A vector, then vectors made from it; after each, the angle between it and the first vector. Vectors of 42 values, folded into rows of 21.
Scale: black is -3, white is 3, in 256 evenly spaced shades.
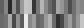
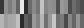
orthogonal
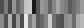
nearly parallel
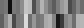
nearly parallel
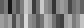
nearly parallel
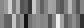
nearly opposite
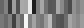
nearly parallel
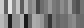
partly opposed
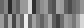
nearly parallel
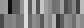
partly aligned
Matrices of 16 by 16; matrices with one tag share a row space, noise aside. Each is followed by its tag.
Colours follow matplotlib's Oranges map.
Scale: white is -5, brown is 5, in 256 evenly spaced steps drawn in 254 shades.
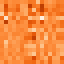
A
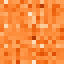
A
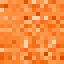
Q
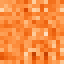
Q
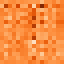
A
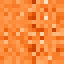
A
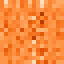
A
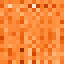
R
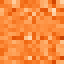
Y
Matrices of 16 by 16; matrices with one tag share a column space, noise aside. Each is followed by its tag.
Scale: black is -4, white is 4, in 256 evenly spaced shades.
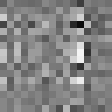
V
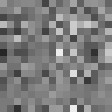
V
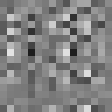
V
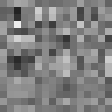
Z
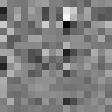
Z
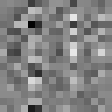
V
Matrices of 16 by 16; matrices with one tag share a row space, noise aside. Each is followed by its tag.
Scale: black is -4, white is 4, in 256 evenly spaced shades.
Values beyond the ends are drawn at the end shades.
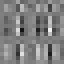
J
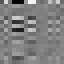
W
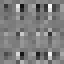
J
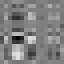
W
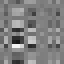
W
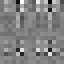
J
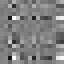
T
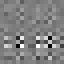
J
